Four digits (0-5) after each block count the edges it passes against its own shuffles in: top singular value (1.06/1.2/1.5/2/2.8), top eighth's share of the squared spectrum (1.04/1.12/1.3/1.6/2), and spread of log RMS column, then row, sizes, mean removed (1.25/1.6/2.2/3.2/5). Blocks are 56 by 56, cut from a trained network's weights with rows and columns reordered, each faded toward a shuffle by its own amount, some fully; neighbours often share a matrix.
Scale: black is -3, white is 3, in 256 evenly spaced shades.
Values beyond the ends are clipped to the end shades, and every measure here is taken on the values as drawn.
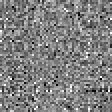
3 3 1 1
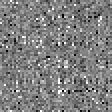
3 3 1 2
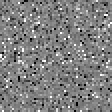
0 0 1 0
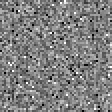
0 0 0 0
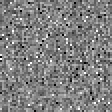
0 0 0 0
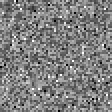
0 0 0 0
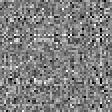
4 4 2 2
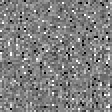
2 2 0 0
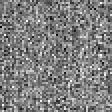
2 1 0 0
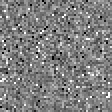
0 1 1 0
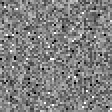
1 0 0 0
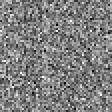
0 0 0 0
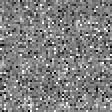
2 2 1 0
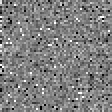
2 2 1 0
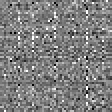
3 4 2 1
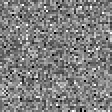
1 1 0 0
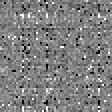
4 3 2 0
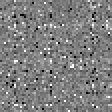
3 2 1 0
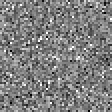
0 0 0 0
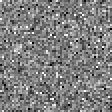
2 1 0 0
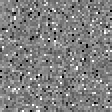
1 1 0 0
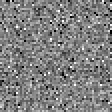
2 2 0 0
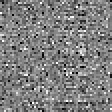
3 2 1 1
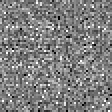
3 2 1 1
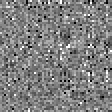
3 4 2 2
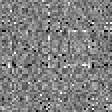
3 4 2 1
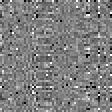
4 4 2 2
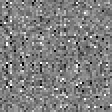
3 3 2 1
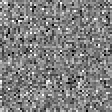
3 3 1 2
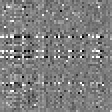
4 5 2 3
